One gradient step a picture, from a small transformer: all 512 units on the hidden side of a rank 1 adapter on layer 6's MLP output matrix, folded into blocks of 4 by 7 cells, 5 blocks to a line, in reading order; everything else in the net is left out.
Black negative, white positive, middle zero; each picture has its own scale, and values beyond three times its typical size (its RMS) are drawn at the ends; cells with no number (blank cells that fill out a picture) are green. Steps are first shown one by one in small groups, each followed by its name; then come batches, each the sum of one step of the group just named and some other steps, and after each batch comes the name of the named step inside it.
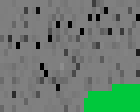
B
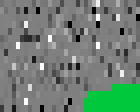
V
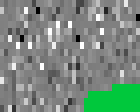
V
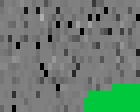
B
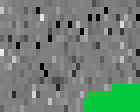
B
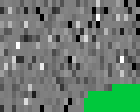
V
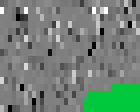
V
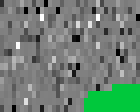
V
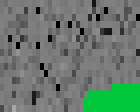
B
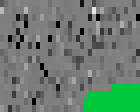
B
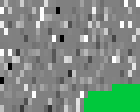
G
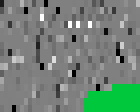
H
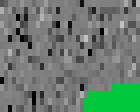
G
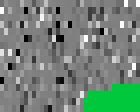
G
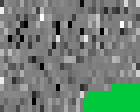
G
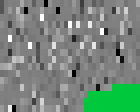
H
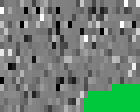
G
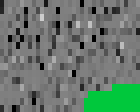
H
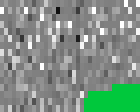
G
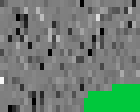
H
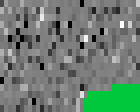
G
